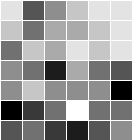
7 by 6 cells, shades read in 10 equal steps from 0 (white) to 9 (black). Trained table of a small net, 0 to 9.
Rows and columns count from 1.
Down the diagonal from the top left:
1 5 3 3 4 5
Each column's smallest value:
1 2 3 0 1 1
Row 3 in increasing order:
1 1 2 2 3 5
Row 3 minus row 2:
3 -3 0 -2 0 0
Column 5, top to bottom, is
1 2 2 5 4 5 6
